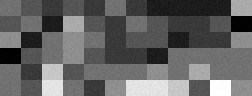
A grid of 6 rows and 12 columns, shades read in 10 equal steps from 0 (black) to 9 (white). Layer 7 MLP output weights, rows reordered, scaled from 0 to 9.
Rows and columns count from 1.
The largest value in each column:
5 4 8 6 4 5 8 8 7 6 9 6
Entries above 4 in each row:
1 1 3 1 3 7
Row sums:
30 33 37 36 51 66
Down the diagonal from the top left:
4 4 4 5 4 5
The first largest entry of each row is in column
12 4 1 4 3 11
